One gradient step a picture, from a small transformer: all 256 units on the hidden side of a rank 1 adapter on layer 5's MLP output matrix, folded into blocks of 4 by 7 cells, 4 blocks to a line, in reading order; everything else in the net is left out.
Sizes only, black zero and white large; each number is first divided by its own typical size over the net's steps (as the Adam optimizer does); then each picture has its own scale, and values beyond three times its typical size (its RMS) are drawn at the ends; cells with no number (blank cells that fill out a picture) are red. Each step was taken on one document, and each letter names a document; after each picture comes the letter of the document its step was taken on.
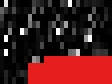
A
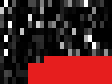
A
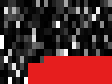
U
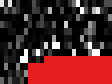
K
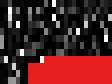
U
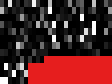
K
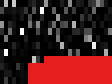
A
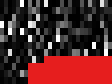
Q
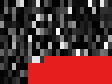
Q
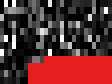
Q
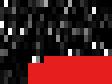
A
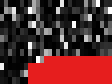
Q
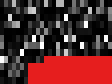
U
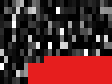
Q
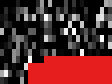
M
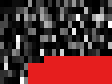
M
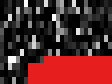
U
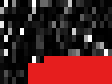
A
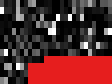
K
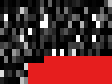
M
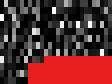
Q
